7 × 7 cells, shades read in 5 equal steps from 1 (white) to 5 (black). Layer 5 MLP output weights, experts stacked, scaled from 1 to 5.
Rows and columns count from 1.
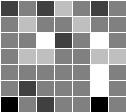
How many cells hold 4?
6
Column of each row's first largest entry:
1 1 4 1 1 2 1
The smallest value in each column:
3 2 1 2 2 1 2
